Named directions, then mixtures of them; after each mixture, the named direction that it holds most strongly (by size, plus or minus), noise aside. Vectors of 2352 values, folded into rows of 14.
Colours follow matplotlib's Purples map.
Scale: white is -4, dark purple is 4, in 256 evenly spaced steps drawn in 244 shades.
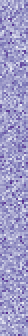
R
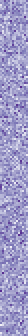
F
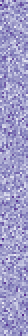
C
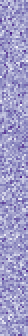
R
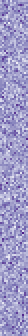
C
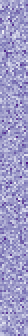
R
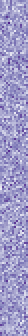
F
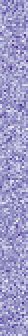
R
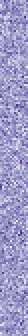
F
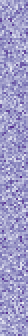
R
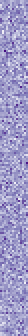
F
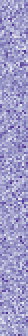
R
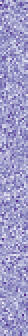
C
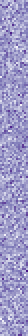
R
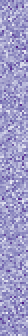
R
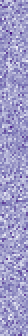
C
